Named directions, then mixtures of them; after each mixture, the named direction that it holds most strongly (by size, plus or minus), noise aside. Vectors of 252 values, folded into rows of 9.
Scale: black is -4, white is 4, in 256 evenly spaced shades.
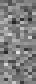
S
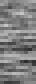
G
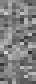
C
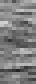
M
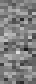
S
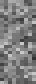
C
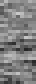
G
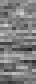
G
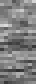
G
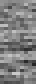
G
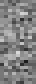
S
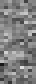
C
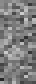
C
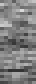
M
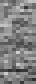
M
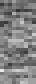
M
